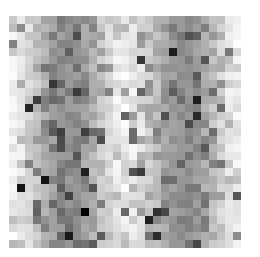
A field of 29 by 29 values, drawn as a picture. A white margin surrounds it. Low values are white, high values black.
Upright stripes repeat 2 times across the table. Overall the values sit about 30% of the way up the scale. No seam splits the table. No single row or column stands out from its neighbours.
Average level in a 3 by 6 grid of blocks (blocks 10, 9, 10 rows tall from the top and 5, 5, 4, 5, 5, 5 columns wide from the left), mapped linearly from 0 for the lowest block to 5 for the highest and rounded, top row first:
051040 | 150041 | 151141
